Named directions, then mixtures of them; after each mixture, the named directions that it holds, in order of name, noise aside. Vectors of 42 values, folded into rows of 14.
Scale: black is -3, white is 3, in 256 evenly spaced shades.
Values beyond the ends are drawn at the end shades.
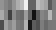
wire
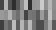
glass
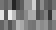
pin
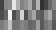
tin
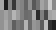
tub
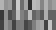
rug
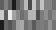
glass, pin, rug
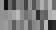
tub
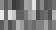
pin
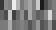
tin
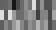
pin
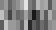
wire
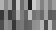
rug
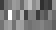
pin, tin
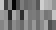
tin, tub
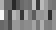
pin, tin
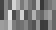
tin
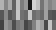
rug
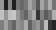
pin, tub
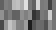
tin, wire
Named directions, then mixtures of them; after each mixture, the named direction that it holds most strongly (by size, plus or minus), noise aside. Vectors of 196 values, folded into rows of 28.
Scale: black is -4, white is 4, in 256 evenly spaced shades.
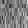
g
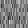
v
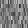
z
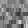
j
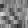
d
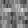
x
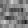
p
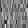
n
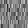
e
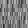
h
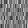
e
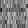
n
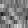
d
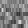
j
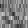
d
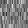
h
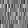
e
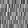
e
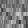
j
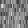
v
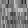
x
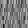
h
